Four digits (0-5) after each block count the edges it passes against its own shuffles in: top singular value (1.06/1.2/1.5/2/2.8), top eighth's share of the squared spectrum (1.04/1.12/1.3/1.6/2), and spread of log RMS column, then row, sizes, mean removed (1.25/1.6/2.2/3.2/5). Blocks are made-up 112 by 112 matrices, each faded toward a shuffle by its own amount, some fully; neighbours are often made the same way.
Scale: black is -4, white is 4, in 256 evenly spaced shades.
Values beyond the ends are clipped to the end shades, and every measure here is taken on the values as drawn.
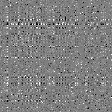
5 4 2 3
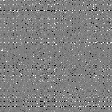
5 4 2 3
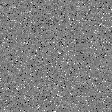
3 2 0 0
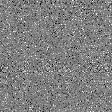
3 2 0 1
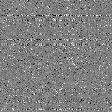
4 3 1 2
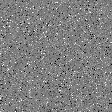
1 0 0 0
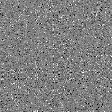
4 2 1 1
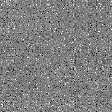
4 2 1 1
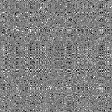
5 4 3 3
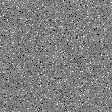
3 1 0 0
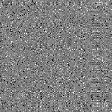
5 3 2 2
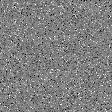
2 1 0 0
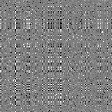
5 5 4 3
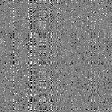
5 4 3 2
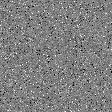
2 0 0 0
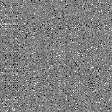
4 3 2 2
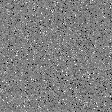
3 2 1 0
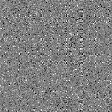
4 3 2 2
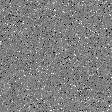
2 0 0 0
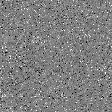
3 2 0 0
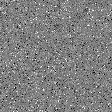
2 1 0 0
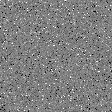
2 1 0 0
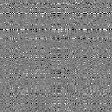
5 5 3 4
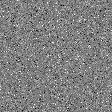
0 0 0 0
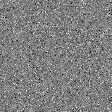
0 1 1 0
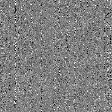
2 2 3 0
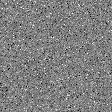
0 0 0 0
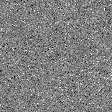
0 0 0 0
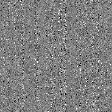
1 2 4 0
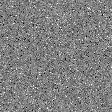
0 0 0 0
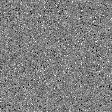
0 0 1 0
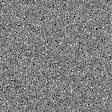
0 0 0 0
